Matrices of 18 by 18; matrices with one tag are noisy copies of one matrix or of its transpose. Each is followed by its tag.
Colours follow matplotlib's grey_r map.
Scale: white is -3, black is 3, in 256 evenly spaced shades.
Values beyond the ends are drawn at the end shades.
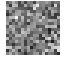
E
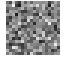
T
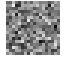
T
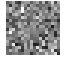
E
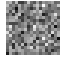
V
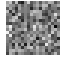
V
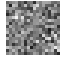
E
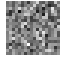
T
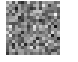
V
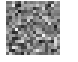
T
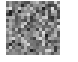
T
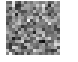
T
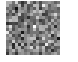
V
